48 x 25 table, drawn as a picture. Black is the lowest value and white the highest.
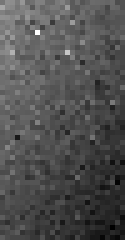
Average level on the scale: 30%. Mirror symmetry: none. Grain: fine. Ninth with the lowest average: bottom right. Ninth with the highest average: top left. Odd rows or columns: none. Slope: up to the top left.
